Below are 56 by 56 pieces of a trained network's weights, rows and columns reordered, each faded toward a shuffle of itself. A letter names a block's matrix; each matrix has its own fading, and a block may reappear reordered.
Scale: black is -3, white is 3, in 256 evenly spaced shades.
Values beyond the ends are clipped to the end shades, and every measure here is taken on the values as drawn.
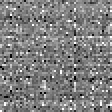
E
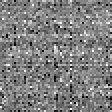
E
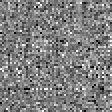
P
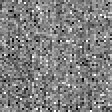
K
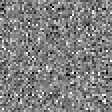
P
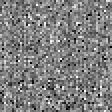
K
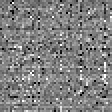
E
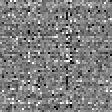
E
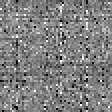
E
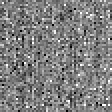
K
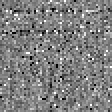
K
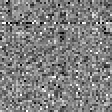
P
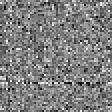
P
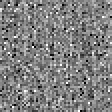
K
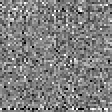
P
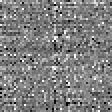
E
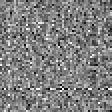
P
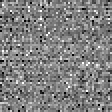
E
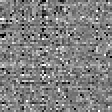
E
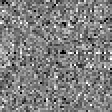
P
